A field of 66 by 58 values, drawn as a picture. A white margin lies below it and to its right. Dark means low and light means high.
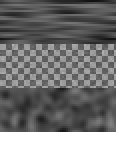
It is made of 3 by 1 panels. Panel 1,1: low, streaked across. Panel 2,1: middling, checkered, strong in contrast. Panel 3,1: low, blotchy.
